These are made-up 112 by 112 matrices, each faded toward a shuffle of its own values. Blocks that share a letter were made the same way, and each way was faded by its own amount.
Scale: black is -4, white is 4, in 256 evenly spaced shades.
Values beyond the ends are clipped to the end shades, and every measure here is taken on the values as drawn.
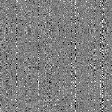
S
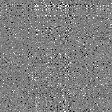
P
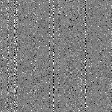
S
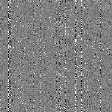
S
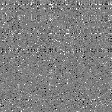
P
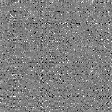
P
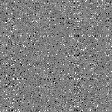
P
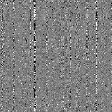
S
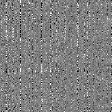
S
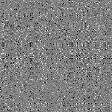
P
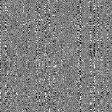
S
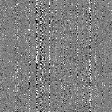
S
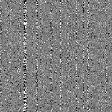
S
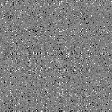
P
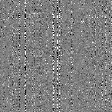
S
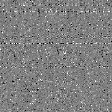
P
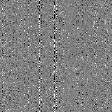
S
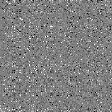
P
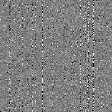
S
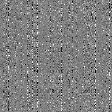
S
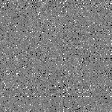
P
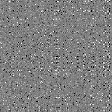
P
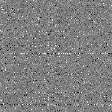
P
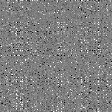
P
